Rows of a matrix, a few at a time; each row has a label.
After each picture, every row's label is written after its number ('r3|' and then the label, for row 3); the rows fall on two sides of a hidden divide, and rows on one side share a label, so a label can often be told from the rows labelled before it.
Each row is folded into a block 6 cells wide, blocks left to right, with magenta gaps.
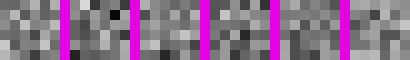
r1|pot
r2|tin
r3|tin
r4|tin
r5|tin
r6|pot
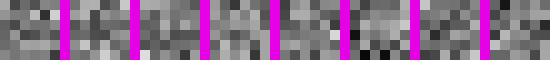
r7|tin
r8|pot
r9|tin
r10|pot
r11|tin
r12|tin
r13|tin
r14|tin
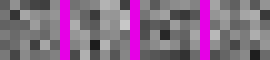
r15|tin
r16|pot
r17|tin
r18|pot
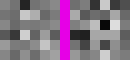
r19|tin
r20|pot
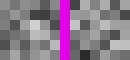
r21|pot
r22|pot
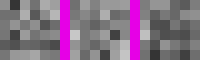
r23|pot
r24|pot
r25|tin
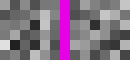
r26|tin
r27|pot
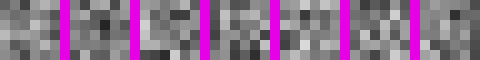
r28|pot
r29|pot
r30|pot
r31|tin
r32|pot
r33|tin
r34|pot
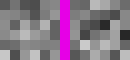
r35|pot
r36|pot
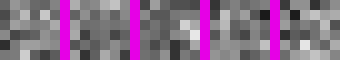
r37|tin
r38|pot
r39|tin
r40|tin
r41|tin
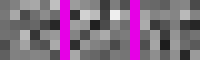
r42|pot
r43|tin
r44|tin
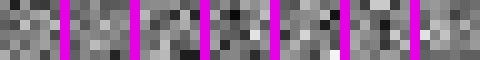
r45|tin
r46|tin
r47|pot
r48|pot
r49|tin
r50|pot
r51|pot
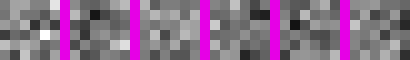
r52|pot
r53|pot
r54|tin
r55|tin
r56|tin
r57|pot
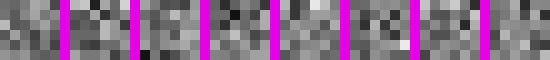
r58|tin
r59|pot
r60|tin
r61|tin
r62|pot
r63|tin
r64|pot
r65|tin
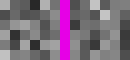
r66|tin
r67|tin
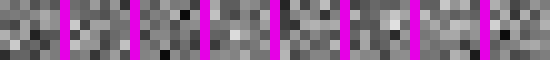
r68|tin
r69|tin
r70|tin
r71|pot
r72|tin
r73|tin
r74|pot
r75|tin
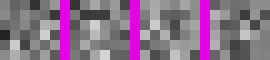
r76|tin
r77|pot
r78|pot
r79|pot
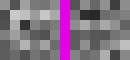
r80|tin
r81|pot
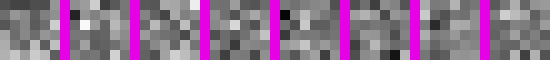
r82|pot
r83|tin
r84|pot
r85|tin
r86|tin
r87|tin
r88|pot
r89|tin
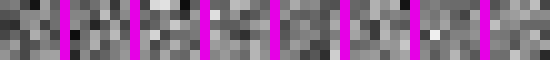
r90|tin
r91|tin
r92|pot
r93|pot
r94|tin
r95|tin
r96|tin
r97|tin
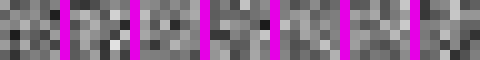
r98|tin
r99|tin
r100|pot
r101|pot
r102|tin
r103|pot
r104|tin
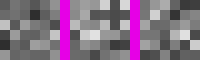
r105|tin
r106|pot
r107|tin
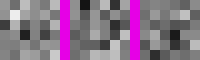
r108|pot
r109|pot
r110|tin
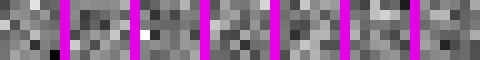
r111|pot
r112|pot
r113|pot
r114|pot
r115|pot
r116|tin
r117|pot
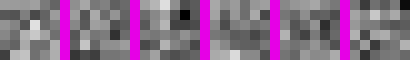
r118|pot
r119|tin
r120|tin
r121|pot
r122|pot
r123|tin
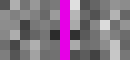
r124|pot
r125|pot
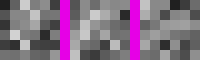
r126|tin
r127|tin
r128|tin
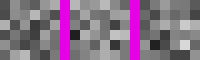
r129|tin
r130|pot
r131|tin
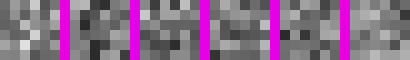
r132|pot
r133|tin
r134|tin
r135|tin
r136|tin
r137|pot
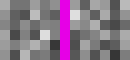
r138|pot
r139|pot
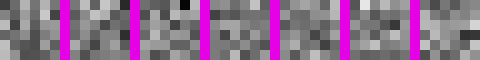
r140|tin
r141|tin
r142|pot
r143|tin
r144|pot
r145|pot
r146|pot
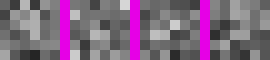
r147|tin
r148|pot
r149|tin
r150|tin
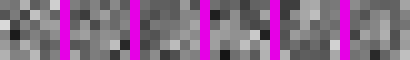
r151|pot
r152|tin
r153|tin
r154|tin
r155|tin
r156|tin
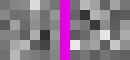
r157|pot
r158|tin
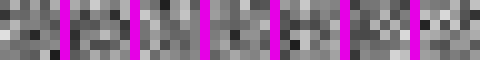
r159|pot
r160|pot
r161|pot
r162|pot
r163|tin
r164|tin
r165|pot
